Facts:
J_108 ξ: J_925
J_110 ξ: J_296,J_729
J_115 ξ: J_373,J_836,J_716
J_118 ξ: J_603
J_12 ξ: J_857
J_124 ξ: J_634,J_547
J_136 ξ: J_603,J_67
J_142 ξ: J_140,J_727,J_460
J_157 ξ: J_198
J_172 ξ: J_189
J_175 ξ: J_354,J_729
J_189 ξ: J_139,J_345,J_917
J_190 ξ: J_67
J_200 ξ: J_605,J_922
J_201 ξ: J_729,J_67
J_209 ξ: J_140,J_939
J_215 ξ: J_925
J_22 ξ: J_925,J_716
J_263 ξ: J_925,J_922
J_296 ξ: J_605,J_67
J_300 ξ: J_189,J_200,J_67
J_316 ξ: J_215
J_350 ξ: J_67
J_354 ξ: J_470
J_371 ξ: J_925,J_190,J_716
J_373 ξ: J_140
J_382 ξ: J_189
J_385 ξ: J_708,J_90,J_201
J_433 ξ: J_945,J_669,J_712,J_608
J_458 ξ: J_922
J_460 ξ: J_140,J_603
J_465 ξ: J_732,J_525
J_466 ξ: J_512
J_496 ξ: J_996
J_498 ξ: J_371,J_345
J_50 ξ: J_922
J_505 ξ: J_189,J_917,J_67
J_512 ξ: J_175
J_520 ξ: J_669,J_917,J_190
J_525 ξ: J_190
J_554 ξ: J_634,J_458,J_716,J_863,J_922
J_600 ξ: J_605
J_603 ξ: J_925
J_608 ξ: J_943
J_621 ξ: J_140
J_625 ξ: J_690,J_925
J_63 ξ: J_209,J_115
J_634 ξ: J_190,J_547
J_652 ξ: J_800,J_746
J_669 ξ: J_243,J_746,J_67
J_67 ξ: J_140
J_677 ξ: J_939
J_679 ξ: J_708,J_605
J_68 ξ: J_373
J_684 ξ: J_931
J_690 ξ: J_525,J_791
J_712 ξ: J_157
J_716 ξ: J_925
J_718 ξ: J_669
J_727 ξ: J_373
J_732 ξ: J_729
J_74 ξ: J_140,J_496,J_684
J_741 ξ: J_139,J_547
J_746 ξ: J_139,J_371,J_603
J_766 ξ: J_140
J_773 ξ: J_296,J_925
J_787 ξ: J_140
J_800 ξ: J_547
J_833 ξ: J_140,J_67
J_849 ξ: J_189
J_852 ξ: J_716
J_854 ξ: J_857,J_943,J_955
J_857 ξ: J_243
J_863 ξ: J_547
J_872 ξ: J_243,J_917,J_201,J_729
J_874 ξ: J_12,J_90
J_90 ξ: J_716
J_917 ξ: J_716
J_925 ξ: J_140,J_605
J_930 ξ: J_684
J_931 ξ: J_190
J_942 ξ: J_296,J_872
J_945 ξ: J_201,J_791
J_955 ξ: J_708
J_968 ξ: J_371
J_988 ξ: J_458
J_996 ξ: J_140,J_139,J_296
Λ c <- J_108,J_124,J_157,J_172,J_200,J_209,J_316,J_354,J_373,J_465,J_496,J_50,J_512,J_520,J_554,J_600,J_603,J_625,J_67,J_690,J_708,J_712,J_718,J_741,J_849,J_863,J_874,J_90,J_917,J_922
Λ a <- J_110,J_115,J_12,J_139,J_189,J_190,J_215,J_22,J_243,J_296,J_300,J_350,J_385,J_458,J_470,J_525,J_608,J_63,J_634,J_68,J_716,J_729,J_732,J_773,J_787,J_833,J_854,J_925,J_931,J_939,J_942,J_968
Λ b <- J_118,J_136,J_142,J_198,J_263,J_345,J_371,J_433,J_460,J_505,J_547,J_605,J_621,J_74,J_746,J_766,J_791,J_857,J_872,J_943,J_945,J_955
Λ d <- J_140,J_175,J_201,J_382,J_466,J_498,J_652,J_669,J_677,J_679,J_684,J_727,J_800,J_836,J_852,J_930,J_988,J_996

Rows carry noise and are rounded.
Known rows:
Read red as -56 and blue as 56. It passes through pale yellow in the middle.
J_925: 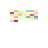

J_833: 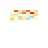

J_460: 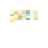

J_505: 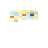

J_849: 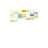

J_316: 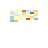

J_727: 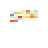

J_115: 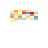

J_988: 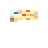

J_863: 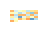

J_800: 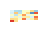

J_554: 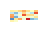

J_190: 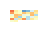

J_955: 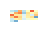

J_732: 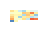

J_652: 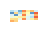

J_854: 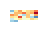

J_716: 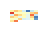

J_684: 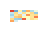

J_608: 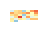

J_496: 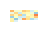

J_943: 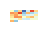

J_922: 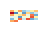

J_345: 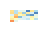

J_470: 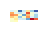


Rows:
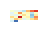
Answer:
J_433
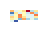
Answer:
J_74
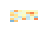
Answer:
J_296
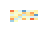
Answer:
J_525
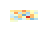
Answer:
J_209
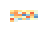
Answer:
J_939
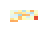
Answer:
J_669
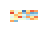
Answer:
J_198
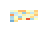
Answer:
J_600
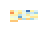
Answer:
J_917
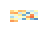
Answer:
J_373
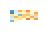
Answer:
J_679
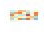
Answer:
J_874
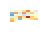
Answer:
J_677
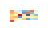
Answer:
J_547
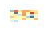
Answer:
J_300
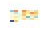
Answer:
J_773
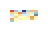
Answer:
J_791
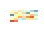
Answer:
J_836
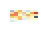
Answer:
J_12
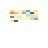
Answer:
J_603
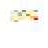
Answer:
J_201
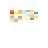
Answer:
J_67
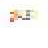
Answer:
J_139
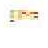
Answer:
J_385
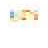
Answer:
J_996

